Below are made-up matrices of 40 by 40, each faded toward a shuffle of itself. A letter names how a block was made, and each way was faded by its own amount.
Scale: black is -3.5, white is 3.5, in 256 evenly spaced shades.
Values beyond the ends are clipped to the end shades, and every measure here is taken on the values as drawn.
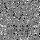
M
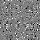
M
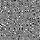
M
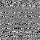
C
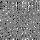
M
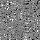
M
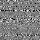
C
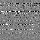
C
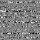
C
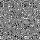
M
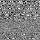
C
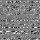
C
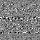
C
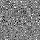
M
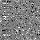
M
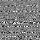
C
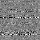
C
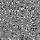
M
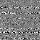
C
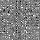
M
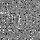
M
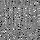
M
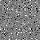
M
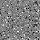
M
